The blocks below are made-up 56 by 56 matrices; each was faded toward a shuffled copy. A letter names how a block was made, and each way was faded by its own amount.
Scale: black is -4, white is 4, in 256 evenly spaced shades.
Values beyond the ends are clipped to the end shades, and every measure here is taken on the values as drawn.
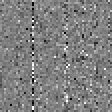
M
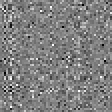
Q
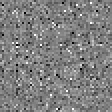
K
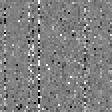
M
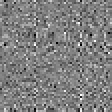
Q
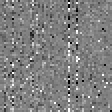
M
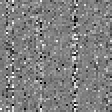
M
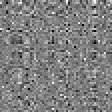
Q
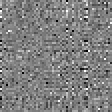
Q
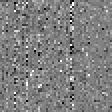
M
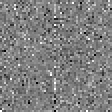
K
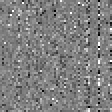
M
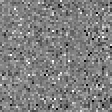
K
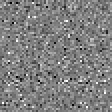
K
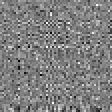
Q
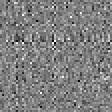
Q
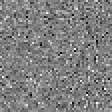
K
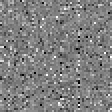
K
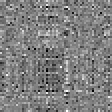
Q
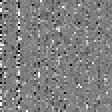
M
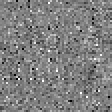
K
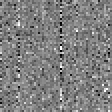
M
